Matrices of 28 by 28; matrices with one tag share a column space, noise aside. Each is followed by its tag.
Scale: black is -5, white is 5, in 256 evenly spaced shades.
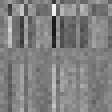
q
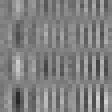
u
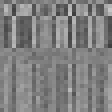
q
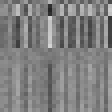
q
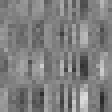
u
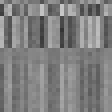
q
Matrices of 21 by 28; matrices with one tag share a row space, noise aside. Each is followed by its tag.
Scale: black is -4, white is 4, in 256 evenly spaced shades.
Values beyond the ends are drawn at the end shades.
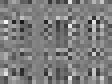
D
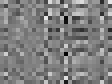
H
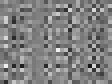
D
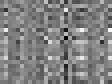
H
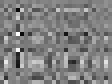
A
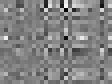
H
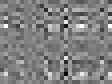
H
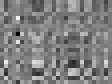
A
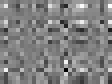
H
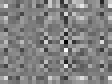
H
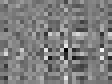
H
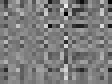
H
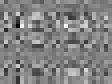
A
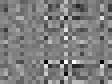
H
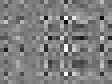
H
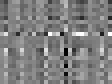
H
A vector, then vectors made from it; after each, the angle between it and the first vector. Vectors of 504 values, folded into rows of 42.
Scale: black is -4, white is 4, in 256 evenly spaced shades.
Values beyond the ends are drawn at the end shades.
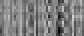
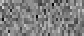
orthogonal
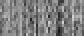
nearly parallel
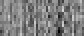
nearly parallel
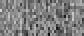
partly aligned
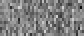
partly aligned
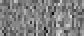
partly opposed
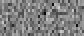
orthogonal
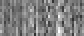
nearly opposite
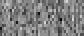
partly aligned
